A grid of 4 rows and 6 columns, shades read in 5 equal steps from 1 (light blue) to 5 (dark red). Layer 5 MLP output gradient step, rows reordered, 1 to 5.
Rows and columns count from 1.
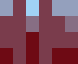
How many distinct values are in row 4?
2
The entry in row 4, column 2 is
4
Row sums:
15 22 25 28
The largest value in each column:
5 4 5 4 5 5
